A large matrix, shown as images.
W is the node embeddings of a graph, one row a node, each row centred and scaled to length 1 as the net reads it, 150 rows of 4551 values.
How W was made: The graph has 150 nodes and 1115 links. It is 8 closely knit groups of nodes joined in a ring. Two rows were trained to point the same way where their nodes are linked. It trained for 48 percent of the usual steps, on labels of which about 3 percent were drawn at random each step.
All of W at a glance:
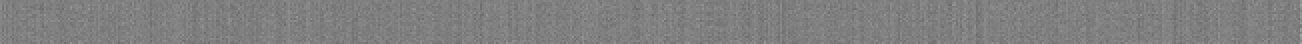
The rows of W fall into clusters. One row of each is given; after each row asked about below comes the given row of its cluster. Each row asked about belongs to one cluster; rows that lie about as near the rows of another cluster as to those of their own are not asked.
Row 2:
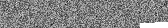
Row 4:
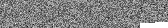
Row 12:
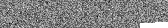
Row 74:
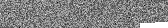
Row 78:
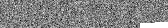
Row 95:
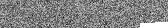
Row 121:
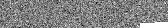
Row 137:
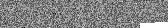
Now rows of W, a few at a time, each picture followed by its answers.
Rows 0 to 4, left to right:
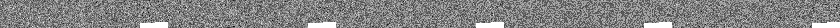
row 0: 137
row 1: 74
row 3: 12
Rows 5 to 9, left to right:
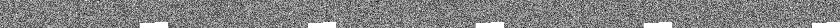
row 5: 2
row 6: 95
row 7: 2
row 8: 2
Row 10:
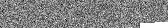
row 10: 78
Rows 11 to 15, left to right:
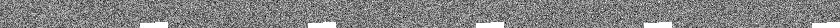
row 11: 74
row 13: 121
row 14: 78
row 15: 121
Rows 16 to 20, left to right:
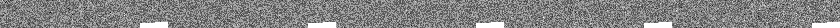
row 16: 95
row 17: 121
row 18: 78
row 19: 78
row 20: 95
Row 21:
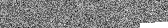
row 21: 95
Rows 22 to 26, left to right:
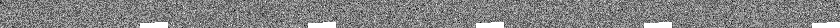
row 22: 121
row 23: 78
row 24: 137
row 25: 137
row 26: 137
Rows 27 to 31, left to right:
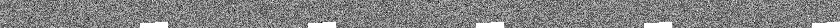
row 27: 95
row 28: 78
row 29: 95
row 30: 95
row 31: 95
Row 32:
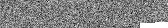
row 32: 4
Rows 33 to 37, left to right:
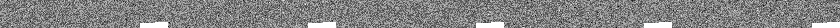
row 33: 95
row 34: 78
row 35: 4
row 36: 121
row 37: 74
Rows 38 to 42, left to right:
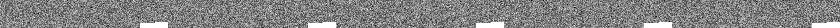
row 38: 4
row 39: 137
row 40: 95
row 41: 121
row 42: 2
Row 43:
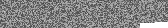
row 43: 121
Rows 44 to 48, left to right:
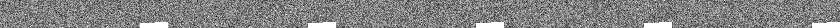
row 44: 2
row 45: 74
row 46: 74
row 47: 74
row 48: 137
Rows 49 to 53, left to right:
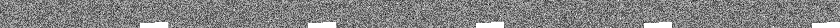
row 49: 78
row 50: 78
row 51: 95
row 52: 12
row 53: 12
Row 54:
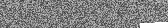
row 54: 12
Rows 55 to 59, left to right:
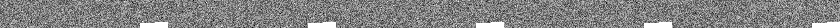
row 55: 78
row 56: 2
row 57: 137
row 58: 78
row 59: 95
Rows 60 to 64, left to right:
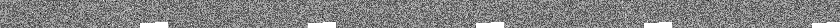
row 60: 95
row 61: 121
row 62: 137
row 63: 78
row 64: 4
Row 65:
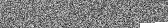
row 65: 74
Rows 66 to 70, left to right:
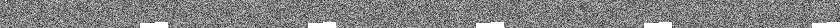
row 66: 4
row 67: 4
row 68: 78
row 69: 4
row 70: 137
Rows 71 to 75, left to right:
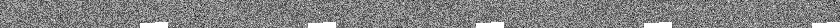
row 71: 12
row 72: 74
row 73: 74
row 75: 137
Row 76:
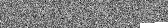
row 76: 137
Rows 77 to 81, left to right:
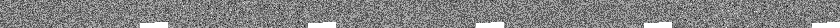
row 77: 121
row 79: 2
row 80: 78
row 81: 74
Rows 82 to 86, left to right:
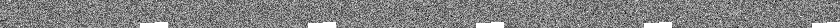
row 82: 121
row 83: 78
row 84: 4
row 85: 74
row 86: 74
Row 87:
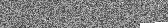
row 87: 121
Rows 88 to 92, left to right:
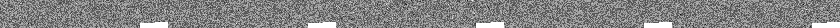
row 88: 78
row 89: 121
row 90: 78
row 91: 4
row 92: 4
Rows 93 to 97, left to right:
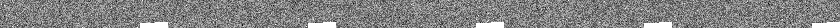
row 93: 137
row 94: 4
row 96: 74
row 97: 121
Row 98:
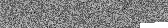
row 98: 4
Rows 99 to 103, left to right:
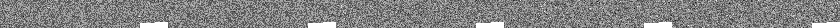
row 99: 137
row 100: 12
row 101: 4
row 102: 137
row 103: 121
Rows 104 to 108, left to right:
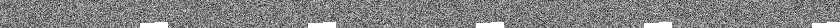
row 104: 95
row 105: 121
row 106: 2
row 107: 95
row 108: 4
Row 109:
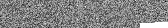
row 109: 95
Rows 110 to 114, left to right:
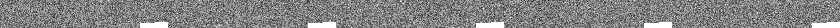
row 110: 137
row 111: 2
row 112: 74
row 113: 95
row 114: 78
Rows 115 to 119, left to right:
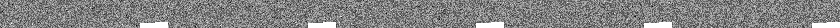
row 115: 78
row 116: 4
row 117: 12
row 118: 12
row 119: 137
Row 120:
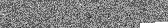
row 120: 95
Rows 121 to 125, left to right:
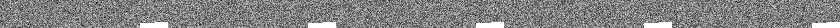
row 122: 78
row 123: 95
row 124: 78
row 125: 137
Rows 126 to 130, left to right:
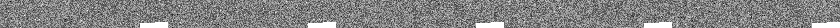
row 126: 74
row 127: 78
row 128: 2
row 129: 74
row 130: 2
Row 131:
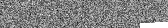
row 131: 12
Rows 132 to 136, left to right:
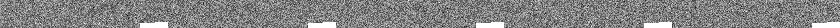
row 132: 74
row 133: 4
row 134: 4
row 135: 2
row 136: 12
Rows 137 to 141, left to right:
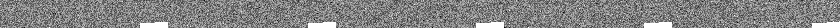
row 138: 4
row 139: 78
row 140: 137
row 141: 121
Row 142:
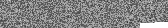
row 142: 121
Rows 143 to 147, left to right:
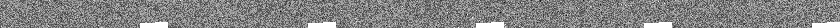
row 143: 12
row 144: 74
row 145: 74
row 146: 121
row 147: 95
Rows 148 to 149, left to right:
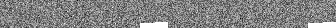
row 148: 12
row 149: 137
